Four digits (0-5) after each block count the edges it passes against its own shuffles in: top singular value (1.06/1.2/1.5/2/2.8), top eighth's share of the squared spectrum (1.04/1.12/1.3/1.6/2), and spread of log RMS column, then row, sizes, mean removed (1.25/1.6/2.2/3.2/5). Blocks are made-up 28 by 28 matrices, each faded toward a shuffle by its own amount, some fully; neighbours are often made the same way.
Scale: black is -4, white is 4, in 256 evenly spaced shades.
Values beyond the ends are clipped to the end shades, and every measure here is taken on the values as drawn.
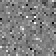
1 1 0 0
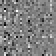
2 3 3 0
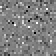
0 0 0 0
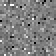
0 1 0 0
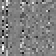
2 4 3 0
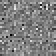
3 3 1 1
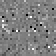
2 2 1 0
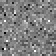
0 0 1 0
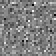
0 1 0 0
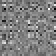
3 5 2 2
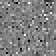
2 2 0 0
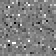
0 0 0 0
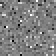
0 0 0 0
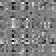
4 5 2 2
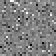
1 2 0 0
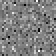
2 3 1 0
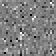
2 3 2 0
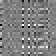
4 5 3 2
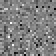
2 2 0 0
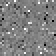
0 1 1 0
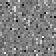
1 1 0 0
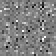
3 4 1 1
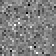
0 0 0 0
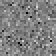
0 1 0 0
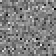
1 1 0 0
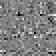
3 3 1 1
